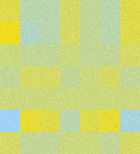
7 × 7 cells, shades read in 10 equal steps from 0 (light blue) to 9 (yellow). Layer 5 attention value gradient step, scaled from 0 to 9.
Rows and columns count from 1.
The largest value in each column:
9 8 7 6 7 8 7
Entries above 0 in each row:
7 7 7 7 7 6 7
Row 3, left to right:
5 4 4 5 4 4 6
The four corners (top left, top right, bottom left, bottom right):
7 7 6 6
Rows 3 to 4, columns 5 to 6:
4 4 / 5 6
